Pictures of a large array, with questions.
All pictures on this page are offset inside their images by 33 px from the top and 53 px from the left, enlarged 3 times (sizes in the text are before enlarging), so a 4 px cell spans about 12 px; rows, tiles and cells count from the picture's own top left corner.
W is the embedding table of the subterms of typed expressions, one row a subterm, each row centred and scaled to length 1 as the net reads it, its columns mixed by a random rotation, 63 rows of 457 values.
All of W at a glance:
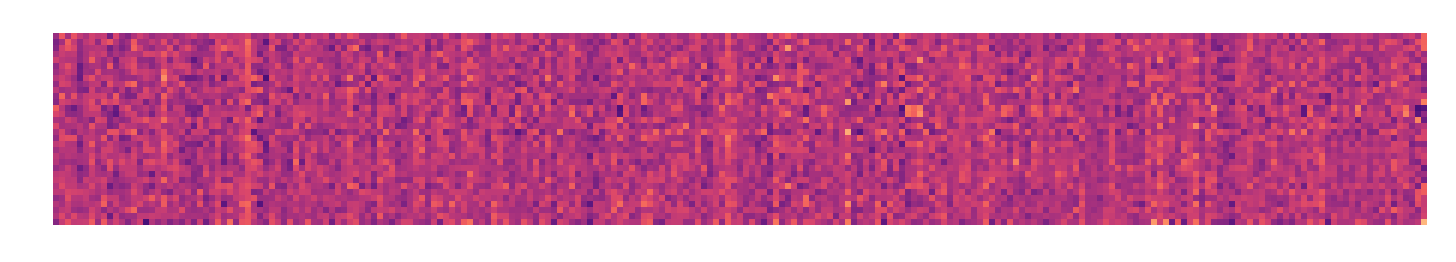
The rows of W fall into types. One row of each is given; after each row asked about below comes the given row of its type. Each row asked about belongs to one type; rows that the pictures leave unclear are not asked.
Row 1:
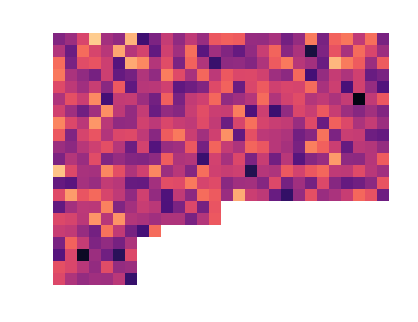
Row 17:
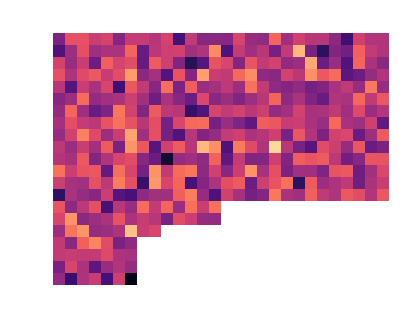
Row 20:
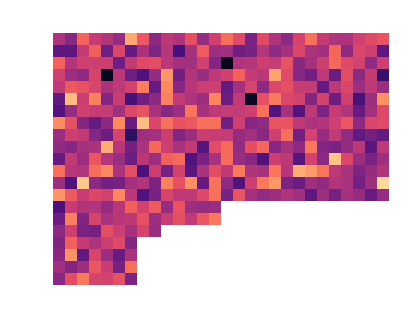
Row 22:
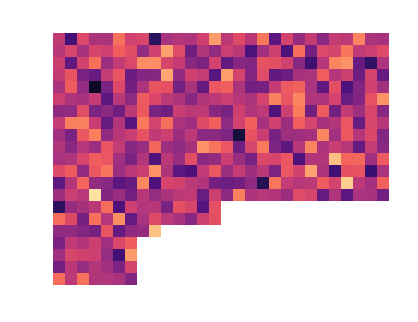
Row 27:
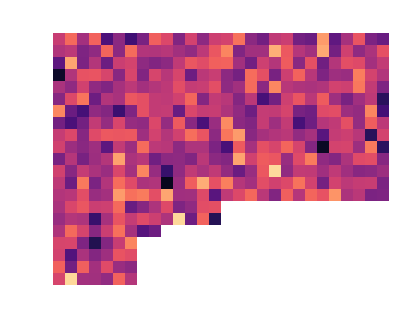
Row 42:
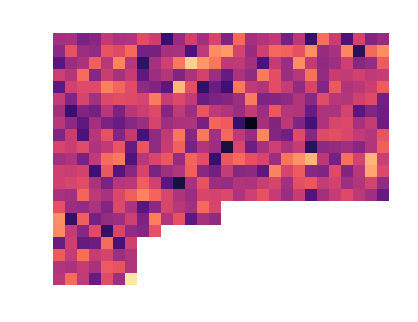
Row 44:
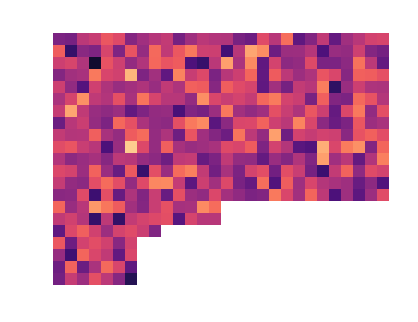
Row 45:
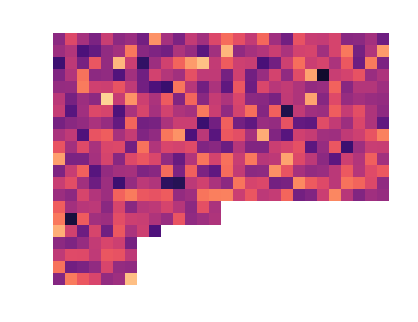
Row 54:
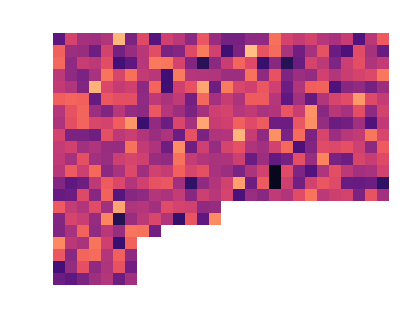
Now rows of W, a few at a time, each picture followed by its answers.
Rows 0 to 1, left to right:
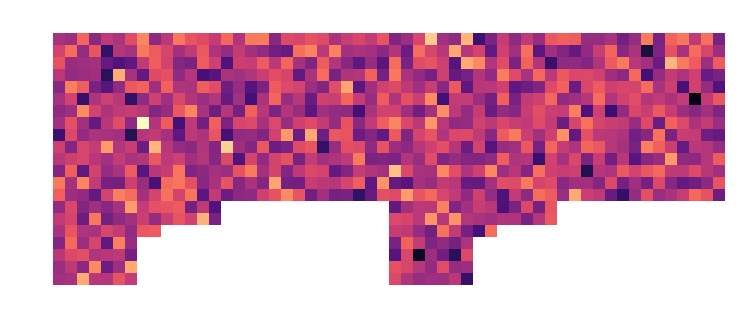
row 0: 20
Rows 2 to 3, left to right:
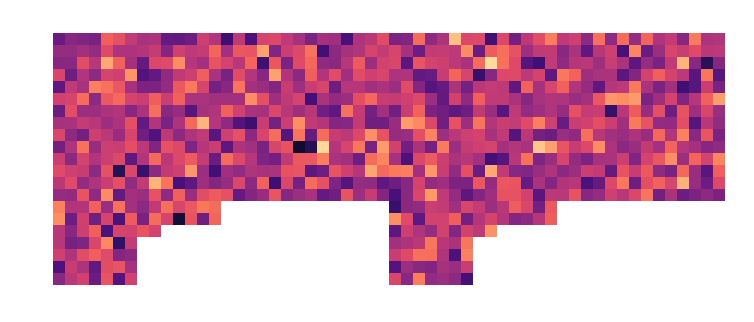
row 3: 22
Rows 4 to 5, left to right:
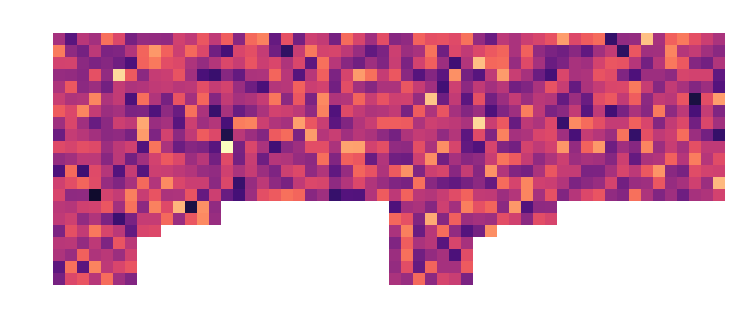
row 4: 44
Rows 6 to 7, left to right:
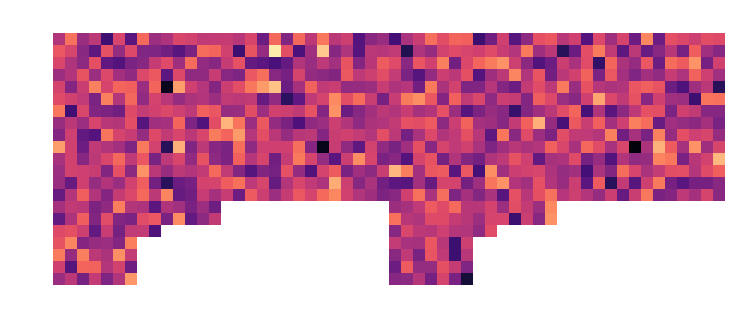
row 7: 1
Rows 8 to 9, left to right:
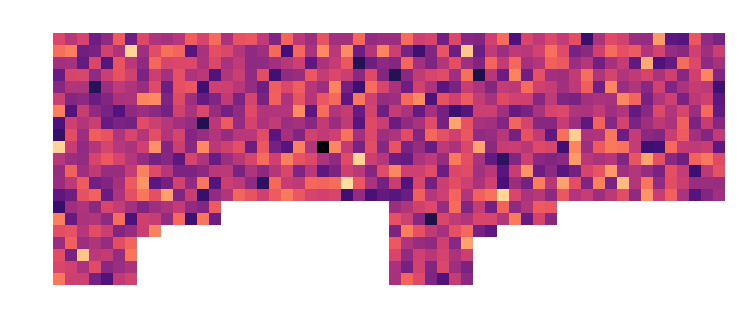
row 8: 22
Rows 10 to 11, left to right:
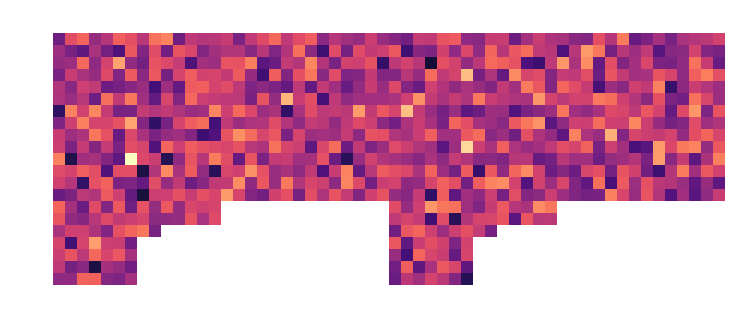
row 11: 44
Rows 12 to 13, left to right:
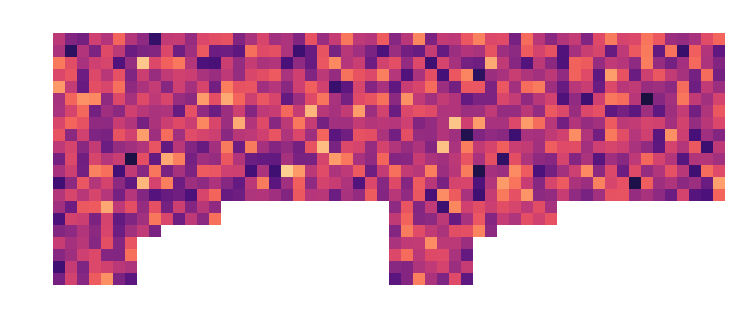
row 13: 20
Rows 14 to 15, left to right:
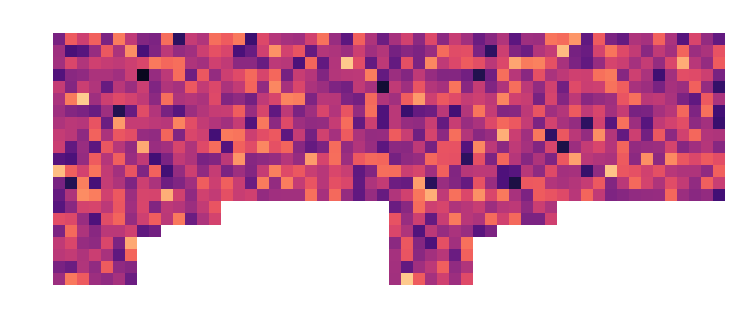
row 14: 27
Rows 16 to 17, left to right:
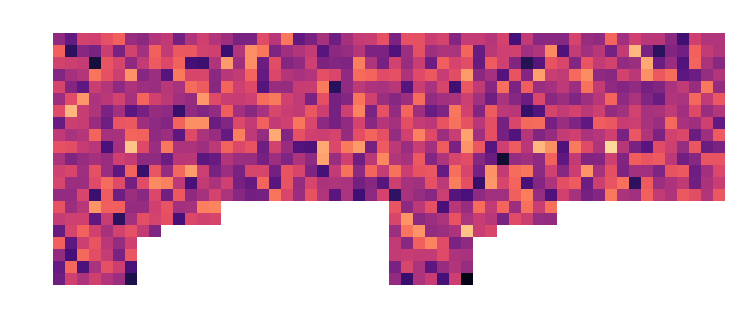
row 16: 44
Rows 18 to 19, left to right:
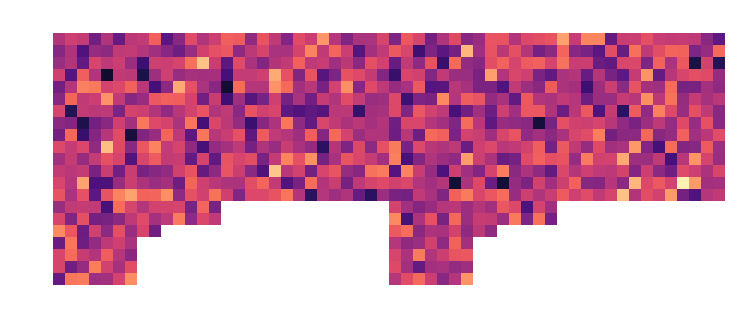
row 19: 45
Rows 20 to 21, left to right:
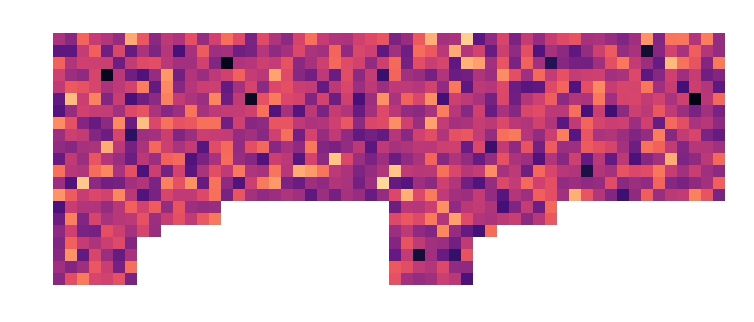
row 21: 1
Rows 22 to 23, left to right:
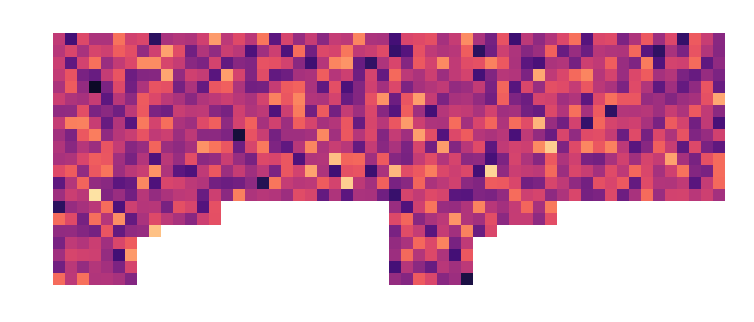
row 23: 17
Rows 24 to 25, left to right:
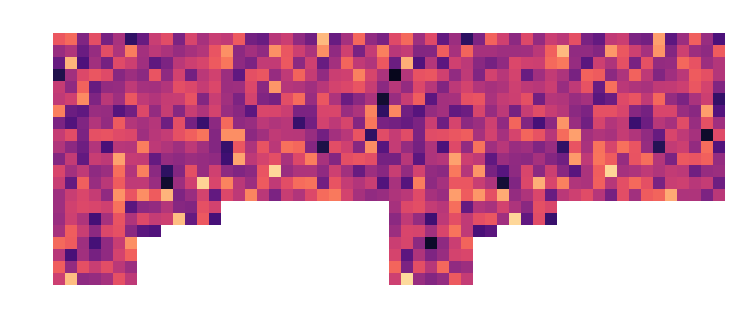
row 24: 27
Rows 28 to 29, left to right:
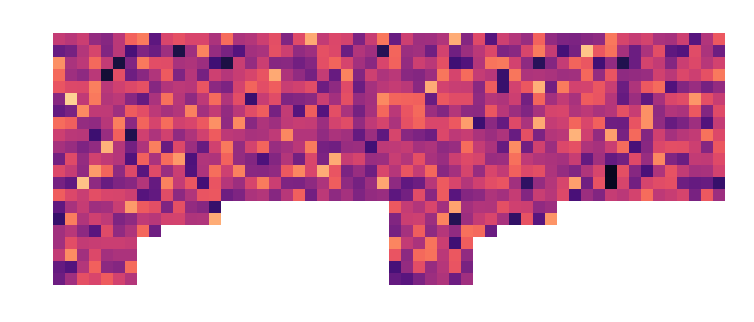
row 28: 20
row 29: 54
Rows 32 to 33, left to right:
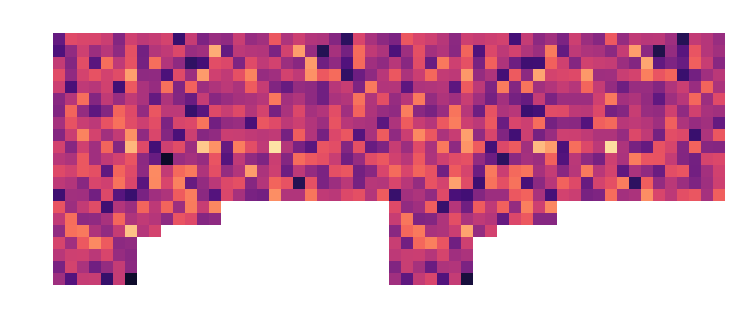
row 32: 17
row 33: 17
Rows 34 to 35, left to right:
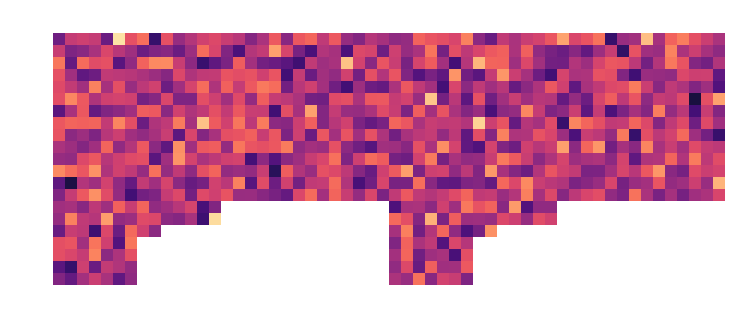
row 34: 54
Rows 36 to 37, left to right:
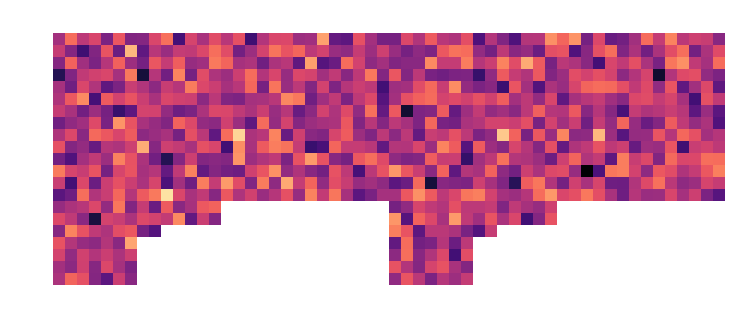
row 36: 27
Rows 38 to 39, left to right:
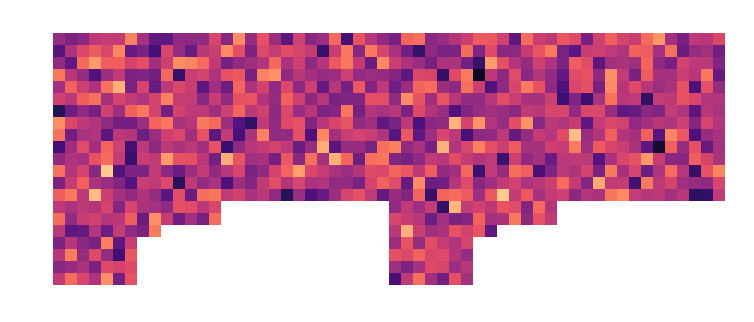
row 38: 42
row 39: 20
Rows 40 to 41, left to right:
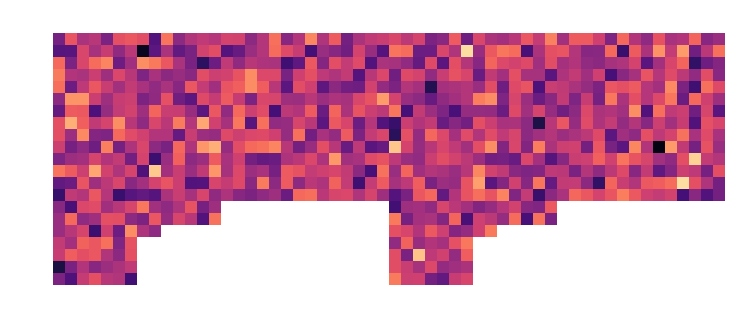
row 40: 17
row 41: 22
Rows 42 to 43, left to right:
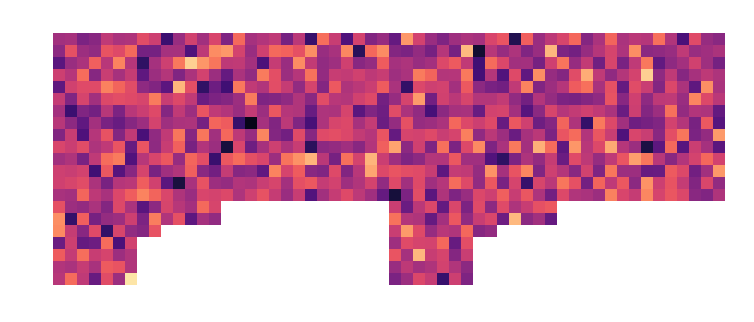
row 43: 17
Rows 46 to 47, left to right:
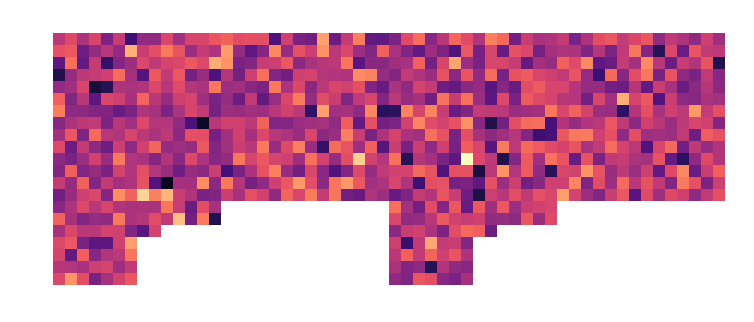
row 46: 27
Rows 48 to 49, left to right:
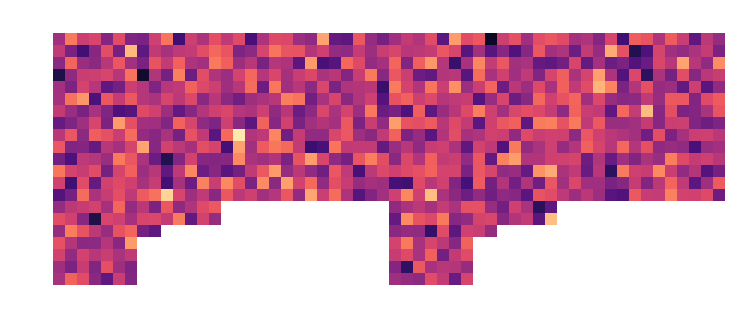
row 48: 27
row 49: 54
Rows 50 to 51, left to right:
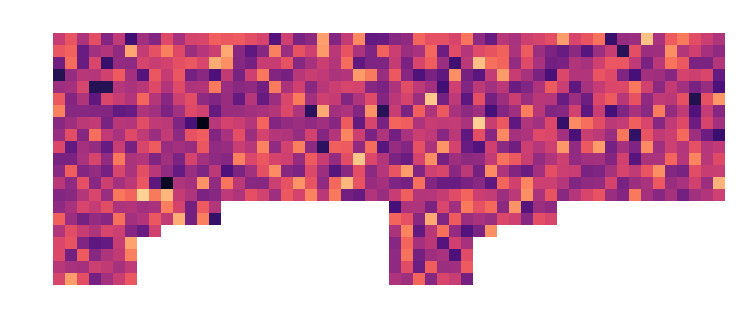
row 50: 27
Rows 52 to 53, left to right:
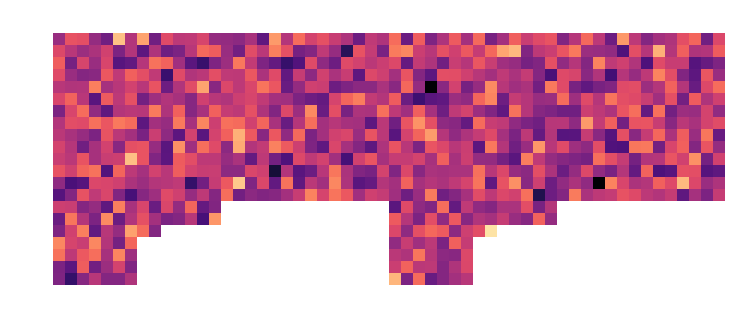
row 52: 54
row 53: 22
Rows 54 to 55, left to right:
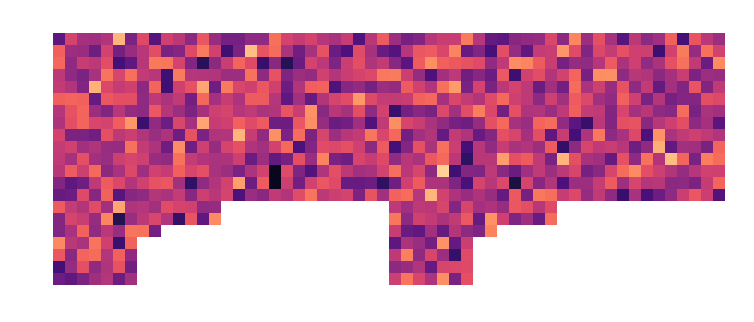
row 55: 42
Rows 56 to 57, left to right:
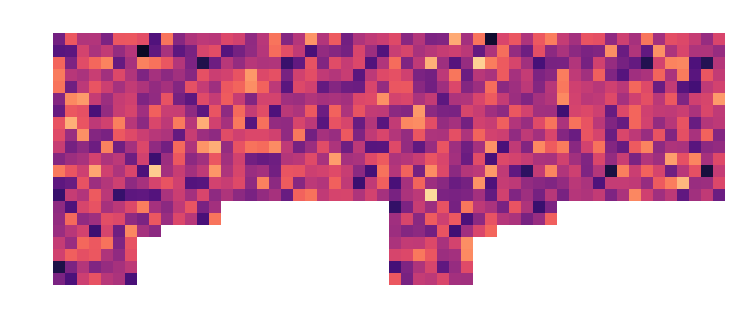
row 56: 17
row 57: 22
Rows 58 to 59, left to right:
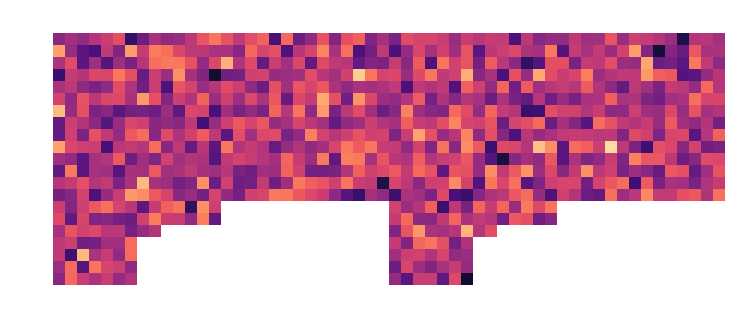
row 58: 44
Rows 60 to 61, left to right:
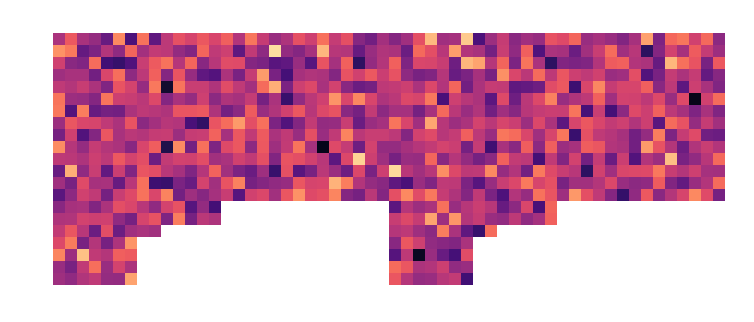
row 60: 54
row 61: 1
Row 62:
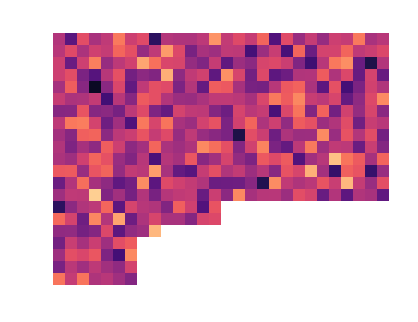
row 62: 22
